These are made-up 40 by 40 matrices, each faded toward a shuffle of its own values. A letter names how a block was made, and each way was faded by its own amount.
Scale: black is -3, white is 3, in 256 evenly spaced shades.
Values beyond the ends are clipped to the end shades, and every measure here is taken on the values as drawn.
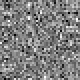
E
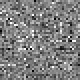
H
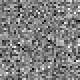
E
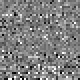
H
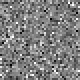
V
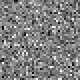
V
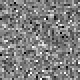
V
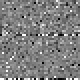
H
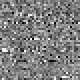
H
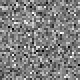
E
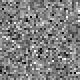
V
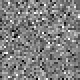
V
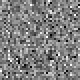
E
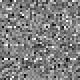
H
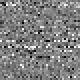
H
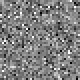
V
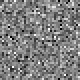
V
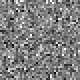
E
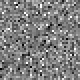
V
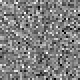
V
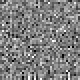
E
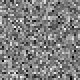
E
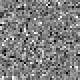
V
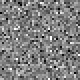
V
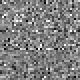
H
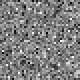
V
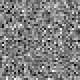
E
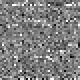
H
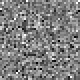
E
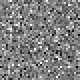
V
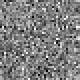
E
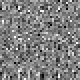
E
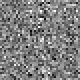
E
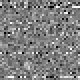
H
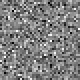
V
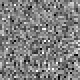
E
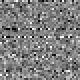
H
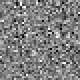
E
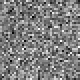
E
